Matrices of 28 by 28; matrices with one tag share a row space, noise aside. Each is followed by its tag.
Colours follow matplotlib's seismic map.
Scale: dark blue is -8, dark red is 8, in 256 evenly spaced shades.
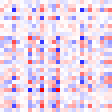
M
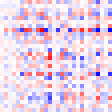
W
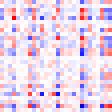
M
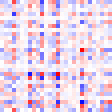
M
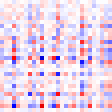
M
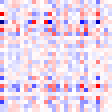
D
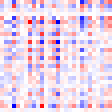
M
